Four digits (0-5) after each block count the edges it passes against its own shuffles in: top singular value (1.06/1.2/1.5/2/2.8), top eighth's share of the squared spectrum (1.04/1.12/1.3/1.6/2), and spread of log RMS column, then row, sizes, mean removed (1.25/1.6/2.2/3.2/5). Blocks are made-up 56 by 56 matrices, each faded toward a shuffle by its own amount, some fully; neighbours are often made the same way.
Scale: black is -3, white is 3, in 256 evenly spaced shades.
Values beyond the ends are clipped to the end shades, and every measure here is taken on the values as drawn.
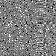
3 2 0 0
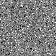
0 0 0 0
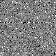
1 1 0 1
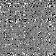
2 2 2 3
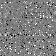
2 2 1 1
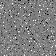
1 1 0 0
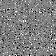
2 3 1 2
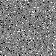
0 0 0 0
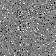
2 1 0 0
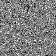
2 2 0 0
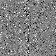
2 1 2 0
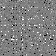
3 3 1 1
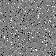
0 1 0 0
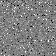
1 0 0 0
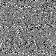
1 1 0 2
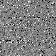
1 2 0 2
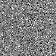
0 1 2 0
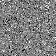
0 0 1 0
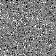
1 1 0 0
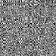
4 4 2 2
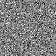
2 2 0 0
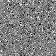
2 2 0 0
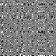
4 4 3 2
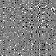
4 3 2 2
